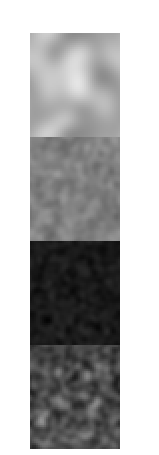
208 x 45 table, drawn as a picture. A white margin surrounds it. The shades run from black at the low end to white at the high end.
The table splits into 4 rows of 1 panel. Panel 1,1: high, smooth. Panel 2,1: middling, blotchy, faint in contrast. Panel 3,1: very low, blotchy, faint in contrast. Panel 4,1: low, blotchy.
